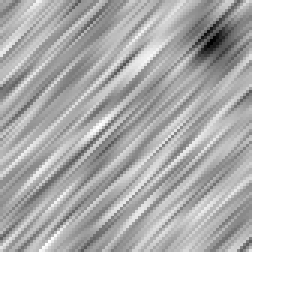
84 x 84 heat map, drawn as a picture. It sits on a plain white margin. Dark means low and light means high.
One dip sinks in the top right. There is no overall slope. The halves do not mirror each other. The grain runs diagonally up to the right. The top right is the ninth with the lowest average.
